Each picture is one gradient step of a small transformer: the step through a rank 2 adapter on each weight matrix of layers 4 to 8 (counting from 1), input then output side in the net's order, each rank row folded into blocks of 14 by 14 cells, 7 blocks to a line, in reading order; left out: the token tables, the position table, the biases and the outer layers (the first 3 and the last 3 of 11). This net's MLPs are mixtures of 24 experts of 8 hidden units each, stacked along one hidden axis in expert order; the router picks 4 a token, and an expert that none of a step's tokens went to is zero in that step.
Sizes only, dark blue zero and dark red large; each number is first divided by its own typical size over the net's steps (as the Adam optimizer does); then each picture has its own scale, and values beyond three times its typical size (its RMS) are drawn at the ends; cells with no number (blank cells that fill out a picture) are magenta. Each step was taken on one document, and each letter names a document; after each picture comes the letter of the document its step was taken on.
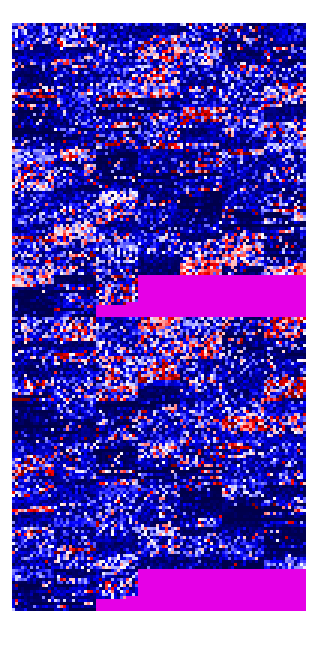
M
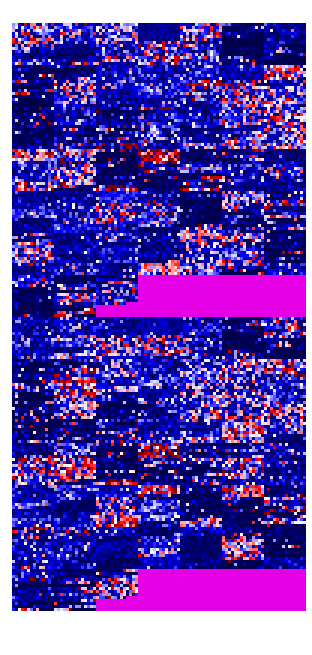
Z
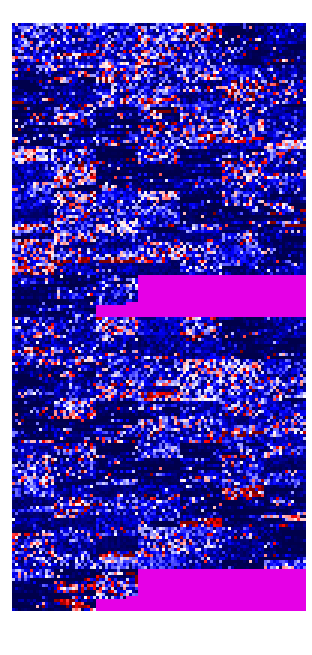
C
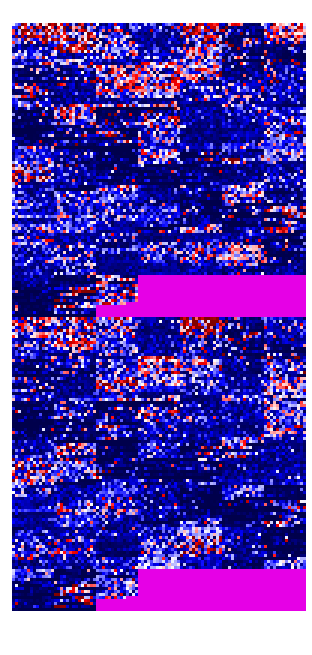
M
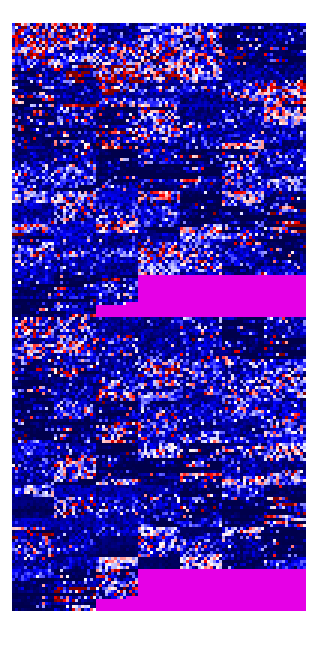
C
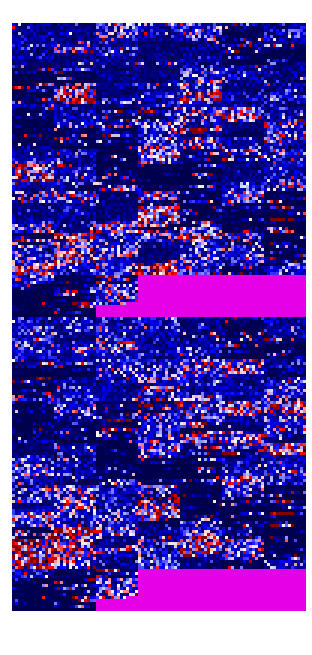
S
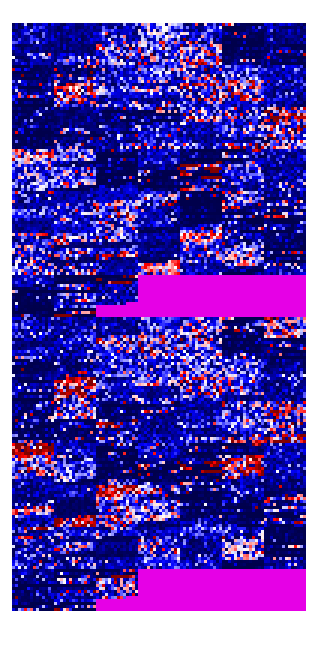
Z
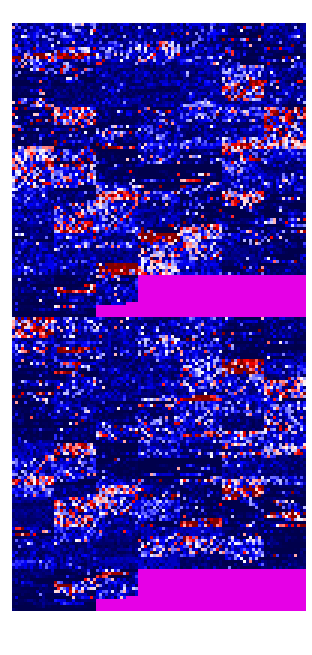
C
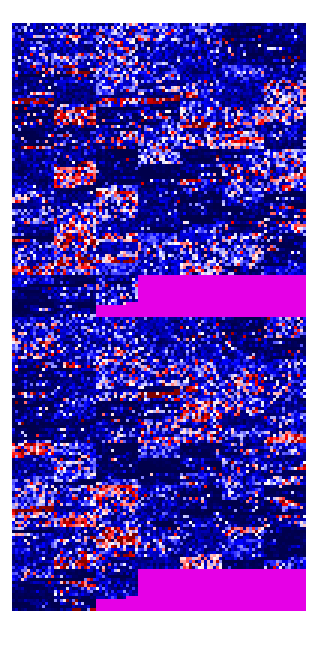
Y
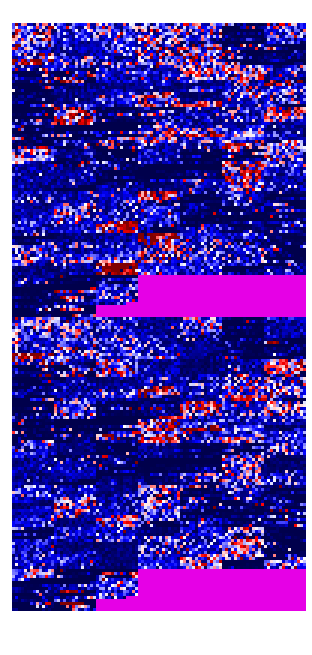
Y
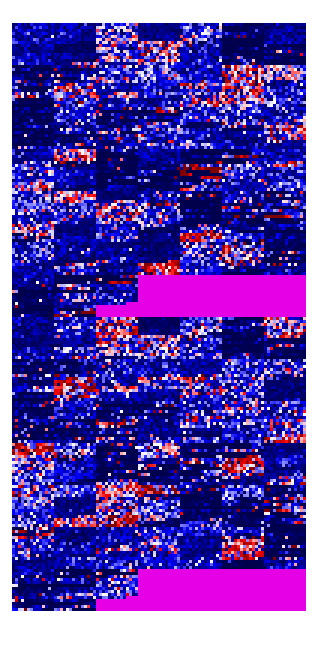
Z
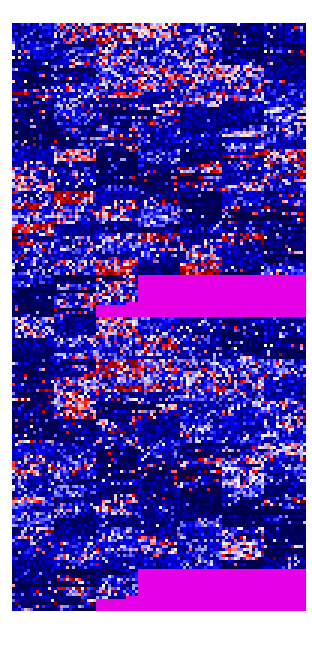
Z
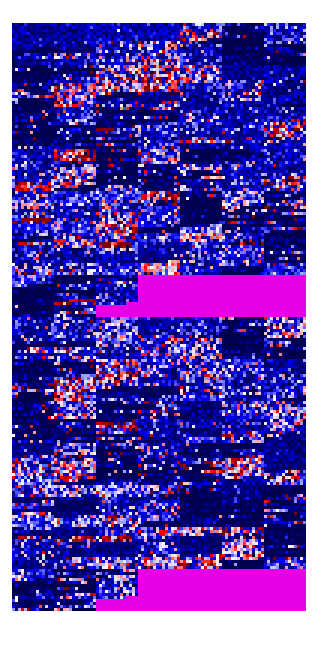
Z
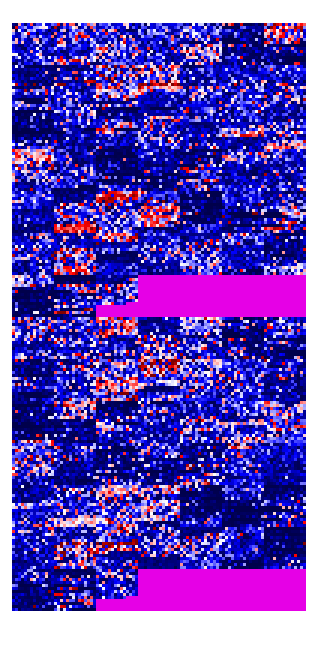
M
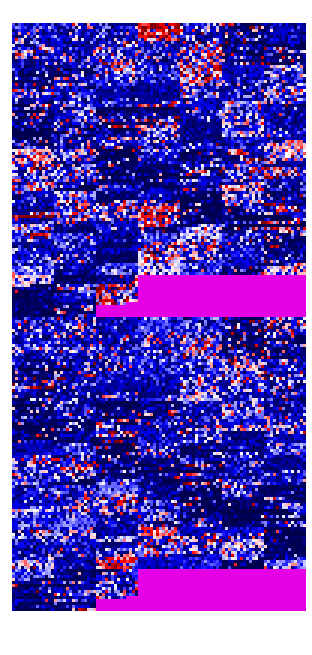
M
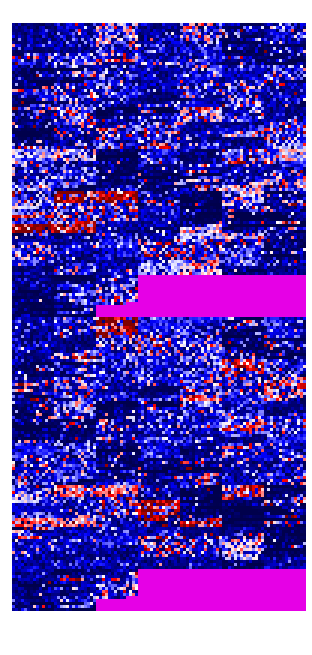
M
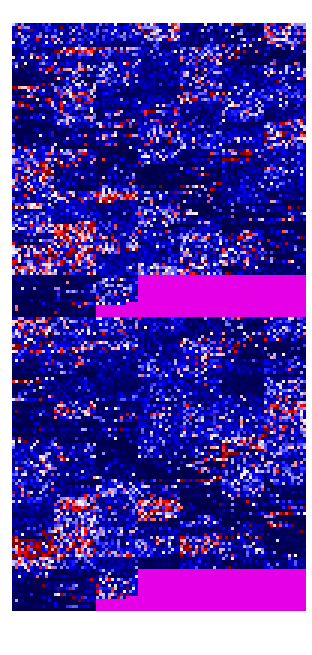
S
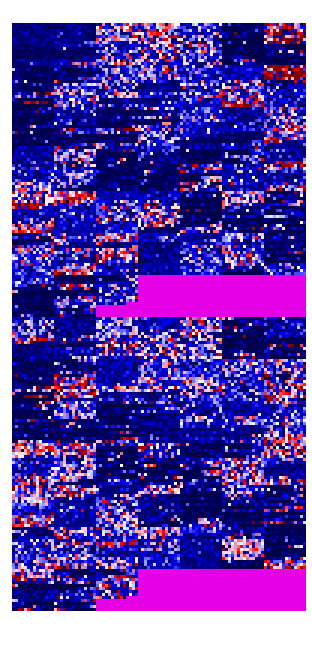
Z
